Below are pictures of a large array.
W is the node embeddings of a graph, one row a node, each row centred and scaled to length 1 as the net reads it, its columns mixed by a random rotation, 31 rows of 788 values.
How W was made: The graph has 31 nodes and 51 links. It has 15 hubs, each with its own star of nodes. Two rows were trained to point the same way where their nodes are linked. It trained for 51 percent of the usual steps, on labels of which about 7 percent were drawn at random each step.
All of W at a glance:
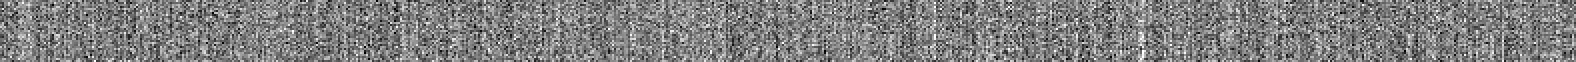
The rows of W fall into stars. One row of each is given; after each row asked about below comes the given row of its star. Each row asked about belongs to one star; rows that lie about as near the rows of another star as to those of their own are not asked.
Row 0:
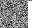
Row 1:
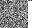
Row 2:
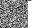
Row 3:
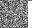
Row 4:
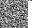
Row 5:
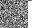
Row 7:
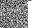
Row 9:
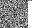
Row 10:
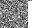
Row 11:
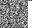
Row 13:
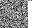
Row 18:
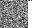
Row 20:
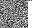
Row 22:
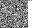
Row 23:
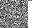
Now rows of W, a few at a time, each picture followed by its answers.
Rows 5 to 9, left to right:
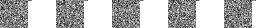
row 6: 1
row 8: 5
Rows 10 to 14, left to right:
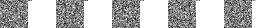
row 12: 4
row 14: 22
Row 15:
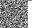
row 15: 5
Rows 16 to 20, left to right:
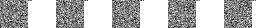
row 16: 10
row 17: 11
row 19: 2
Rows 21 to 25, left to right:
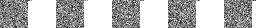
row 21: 18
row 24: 3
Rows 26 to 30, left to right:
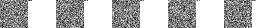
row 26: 23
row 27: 9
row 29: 13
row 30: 20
